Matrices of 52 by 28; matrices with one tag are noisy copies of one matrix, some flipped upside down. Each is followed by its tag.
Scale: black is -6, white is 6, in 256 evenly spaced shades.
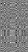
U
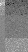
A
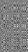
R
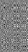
R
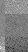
A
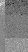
A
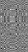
U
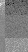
A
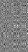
R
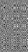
R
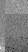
A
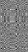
U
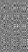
R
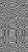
U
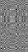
U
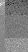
A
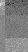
A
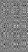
R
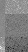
A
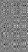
R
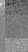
A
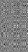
R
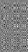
R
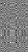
U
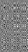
R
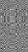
U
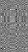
U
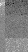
A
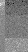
A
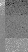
A
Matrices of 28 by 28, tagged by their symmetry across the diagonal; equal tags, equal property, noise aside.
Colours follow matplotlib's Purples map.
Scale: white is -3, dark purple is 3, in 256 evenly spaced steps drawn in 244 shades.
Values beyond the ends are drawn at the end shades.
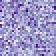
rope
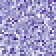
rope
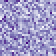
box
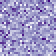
rope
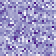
rope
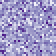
box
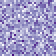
rope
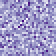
box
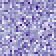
box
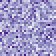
rope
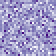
box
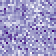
box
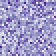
box
